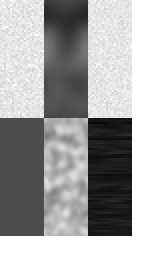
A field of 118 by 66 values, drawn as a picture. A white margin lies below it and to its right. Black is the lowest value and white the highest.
The table splits into 2 rows of 3 panels. Panel 1,1: very high, fine-grained, faint in contrast. Panel 1,2: low, smooth. Panel 1,3: very high, fine-grained, faint in contrast. Panel 2,1: low, flat. Panel 2,2: high, blotchy. Panel 2,3: very low, streaked across, faint in contrast.
